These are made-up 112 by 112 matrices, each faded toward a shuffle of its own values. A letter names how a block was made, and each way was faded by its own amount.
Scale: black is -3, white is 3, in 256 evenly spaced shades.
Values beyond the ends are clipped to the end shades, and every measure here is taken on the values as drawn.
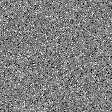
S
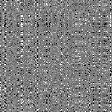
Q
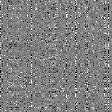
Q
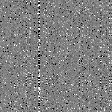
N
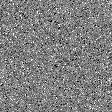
S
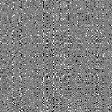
Q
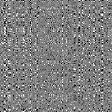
Q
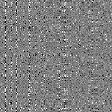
Q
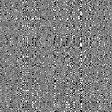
Q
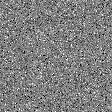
S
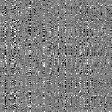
Q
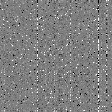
N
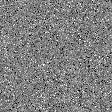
S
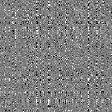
Q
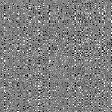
Q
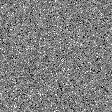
S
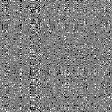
Q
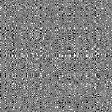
Q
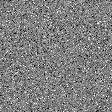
S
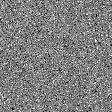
S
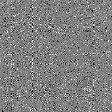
N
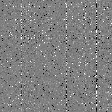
N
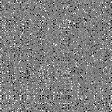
N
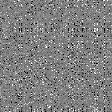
N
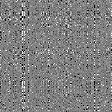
Q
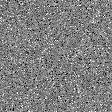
S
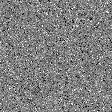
S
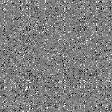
N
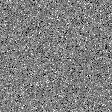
S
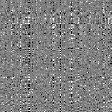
Q
